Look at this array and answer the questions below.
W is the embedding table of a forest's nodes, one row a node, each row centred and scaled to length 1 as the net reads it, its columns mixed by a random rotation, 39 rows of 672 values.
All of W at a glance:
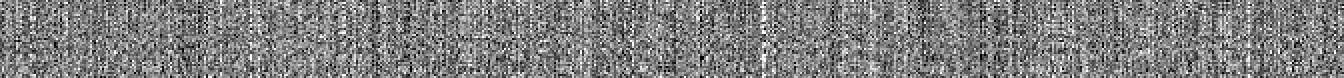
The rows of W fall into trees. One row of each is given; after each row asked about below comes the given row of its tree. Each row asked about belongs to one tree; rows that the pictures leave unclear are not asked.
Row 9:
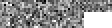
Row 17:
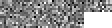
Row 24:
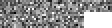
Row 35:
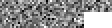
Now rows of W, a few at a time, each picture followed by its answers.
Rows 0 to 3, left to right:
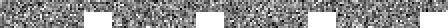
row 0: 24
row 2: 24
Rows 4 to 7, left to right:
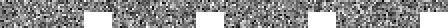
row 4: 24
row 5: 9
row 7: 35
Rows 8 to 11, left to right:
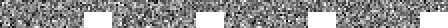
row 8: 9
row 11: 17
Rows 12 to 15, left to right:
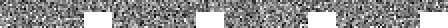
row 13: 9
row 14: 17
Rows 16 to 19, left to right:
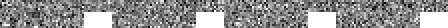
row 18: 24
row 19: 35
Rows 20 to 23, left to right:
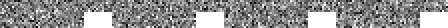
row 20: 17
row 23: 9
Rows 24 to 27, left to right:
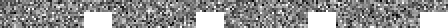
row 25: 17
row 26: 17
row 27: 9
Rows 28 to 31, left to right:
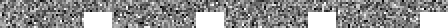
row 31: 35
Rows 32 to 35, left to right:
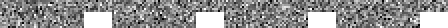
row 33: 35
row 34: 35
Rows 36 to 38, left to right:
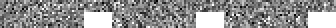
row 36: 24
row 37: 9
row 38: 9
